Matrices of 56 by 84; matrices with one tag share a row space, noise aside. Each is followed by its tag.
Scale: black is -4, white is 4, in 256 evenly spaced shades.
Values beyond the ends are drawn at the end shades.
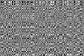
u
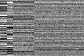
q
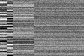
q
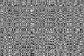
u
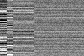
q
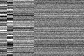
q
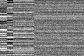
q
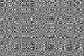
u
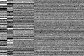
q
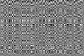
u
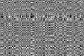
u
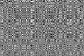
u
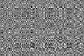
u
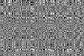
u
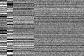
q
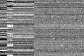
q
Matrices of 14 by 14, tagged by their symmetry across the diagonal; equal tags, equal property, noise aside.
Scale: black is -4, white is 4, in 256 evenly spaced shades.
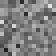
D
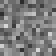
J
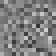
D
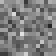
J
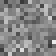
J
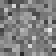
J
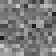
J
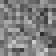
D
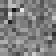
D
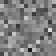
D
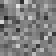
D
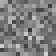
J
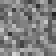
D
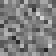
D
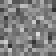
J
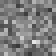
J
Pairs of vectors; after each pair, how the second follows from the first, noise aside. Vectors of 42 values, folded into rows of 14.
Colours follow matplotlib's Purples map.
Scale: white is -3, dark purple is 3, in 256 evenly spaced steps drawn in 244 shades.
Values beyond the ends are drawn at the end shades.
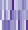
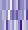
wrapped around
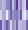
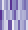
shuffled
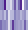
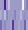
partly zeroed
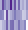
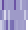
partly zeroed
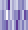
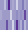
partly zeroed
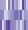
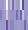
partly zeroed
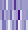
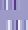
partly zeroed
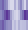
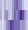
wrapped around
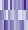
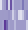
partly zeroed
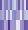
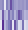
shuffled
